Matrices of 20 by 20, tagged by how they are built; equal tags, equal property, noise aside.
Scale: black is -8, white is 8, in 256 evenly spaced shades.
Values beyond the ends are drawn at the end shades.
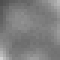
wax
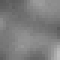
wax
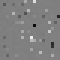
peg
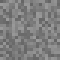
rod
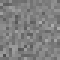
rod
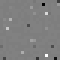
peg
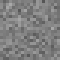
rod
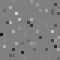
peg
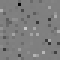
peg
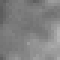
wax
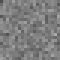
rod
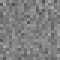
rod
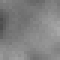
wax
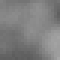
wax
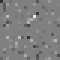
peg
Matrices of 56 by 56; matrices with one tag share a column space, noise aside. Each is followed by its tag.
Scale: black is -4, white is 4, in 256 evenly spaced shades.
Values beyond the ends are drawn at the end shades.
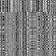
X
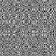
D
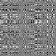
D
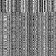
X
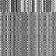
X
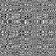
D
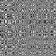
D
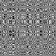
D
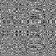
D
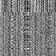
X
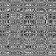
D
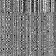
X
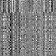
X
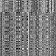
X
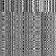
X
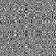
D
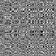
D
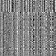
X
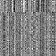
X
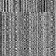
X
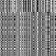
X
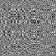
D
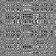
D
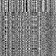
X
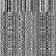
X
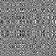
D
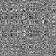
D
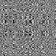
D
